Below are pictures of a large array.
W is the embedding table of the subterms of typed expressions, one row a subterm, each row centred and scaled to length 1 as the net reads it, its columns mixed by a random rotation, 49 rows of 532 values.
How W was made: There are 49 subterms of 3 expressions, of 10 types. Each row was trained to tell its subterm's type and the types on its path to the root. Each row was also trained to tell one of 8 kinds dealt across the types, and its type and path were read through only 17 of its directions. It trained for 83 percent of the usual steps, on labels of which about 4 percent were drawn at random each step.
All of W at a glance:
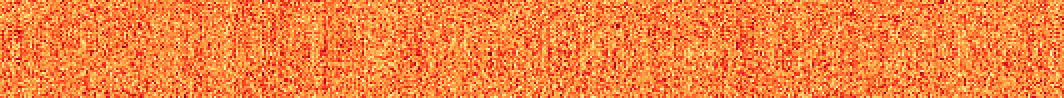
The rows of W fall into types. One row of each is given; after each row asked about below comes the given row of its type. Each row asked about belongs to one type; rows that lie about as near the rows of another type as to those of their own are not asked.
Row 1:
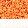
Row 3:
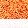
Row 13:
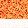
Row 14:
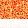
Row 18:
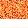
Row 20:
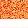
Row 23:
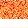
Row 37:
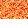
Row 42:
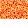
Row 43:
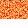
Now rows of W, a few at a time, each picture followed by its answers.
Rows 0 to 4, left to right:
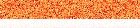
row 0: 18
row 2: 37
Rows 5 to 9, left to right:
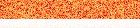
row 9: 14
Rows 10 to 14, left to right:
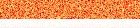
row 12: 23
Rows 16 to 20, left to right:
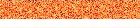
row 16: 43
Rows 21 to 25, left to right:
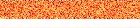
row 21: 23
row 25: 20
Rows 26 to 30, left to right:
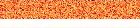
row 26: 37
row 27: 37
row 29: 13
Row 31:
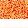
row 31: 3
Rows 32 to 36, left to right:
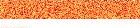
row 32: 3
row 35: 20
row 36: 23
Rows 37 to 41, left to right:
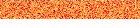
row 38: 13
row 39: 42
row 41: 14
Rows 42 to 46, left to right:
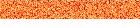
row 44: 20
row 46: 18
